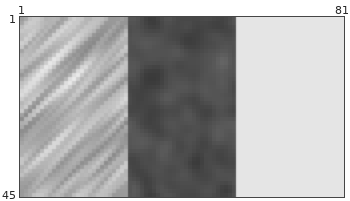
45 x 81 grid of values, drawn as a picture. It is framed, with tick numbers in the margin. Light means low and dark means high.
It is made of 1 by 3 panels. Panel 1,1: low, slanting up to the right. Panel 1,2: high, blotchy, faint in contrast. Panel 1,3: very low, flat.
